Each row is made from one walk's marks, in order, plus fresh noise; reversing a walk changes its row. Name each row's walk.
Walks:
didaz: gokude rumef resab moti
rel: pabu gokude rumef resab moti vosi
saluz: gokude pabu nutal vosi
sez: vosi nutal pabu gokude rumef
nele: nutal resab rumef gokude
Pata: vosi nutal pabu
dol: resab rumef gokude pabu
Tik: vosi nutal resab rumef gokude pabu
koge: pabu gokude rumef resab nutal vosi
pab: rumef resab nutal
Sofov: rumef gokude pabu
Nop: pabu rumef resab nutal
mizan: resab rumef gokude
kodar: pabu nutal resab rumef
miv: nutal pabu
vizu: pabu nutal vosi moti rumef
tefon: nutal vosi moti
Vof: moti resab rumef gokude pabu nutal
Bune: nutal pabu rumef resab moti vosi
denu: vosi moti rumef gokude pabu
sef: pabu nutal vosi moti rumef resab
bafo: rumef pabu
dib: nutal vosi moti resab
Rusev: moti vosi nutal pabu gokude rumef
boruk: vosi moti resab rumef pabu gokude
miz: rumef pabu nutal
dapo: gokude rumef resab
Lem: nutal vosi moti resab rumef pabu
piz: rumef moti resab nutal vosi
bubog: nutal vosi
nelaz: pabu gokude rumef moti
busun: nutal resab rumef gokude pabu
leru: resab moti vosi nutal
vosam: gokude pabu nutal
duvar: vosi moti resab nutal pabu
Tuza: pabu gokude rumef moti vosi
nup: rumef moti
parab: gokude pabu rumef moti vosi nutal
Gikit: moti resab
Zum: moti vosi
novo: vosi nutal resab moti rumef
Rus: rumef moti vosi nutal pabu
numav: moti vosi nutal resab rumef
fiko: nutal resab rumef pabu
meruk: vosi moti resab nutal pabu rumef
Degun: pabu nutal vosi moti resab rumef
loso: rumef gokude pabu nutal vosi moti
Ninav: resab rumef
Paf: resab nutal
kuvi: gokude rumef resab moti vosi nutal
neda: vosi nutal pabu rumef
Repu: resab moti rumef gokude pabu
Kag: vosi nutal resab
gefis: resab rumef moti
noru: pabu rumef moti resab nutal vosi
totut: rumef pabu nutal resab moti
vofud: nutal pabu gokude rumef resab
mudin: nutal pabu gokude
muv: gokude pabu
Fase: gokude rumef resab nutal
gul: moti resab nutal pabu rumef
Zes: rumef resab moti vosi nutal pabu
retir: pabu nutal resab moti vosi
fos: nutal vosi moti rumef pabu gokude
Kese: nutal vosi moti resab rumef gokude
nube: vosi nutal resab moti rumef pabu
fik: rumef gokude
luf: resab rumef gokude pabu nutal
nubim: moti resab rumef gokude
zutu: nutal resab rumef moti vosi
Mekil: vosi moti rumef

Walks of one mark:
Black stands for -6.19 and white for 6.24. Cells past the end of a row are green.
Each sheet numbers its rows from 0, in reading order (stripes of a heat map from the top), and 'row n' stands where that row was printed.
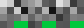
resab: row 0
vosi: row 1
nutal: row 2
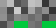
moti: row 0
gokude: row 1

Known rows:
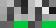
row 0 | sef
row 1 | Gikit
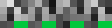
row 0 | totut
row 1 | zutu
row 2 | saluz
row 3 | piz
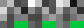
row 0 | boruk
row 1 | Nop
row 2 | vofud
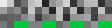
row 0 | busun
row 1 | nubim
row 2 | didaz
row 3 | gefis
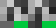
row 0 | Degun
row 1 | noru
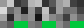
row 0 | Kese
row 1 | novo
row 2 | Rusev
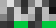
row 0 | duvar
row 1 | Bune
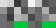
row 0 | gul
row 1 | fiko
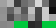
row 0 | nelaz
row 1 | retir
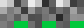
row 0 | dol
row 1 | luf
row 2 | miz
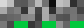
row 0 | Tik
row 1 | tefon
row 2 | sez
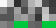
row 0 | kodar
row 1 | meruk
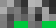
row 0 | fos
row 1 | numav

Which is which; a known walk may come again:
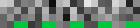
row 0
muv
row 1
tefon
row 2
novo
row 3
miv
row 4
mizan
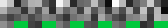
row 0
nele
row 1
bubog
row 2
Fase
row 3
loso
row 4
pab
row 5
Bune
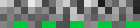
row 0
Sofov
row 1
busun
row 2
Lem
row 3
Ninav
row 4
Tuza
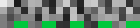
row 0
vofud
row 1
numav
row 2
leru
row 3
Pata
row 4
gefis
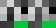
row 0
dib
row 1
rel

